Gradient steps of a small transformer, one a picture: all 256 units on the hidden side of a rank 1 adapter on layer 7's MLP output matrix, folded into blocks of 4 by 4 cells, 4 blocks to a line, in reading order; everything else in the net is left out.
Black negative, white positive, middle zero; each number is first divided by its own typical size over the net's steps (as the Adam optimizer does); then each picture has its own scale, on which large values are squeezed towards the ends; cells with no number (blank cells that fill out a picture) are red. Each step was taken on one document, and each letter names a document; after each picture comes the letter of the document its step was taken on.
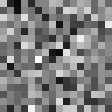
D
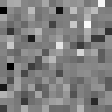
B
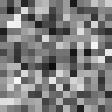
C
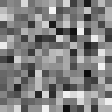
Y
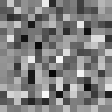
Y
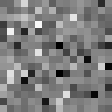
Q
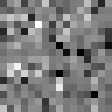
Q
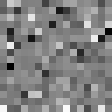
B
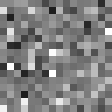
B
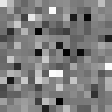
Q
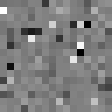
B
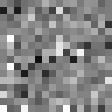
B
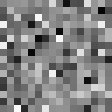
Y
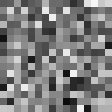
C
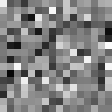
Q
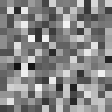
C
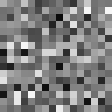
D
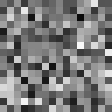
C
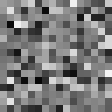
C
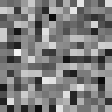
C
